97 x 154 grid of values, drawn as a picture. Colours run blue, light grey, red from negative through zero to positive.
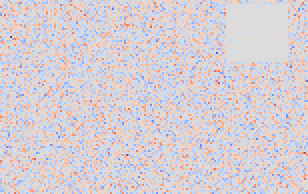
Average level on the scale: 50%. Odd patch: calmer, in the top right. Mirror symmetry: none. Calmest part: top right. Stripes: none.
